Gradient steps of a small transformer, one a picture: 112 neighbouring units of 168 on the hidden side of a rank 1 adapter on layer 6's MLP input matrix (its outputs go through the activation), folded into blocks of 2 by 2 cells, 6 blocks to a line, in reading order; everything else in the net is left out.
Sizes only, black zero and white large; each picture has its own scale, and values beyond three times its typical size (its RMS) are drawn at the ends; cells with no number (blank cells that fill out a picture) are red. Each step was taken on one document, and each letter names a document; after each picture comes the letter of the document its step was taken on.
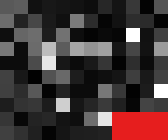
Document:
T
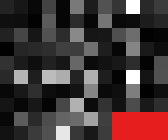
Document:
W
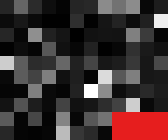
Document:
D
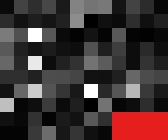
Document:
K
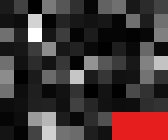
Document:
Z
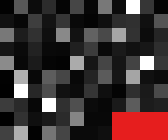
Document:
W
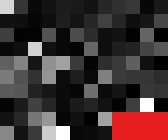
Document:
D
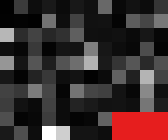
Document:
D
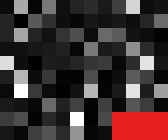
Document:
W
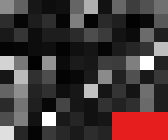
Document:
D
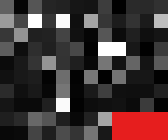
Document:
T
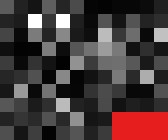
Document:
W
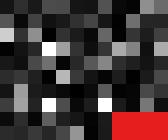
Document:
T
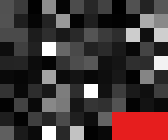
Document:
Z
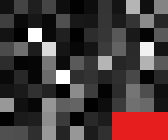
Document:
Z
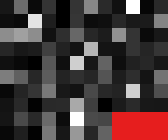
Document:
W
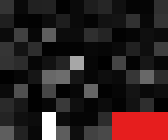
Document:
D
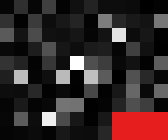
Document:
W
